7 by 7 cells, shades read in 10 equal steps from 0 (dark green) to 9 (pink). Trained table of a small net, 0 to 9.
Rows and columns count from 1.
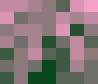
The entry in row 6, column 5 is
2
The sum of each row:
45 42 36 31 31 25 17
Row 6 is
4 5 4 0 2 6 4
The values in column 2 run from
4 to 7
